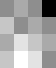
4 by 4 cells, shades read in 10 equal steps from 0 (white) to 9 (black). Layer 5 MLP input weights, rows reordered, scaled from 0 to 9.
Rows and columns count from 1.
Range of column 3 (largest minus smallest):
3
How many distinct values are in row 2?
3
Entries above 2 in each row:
4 3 2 1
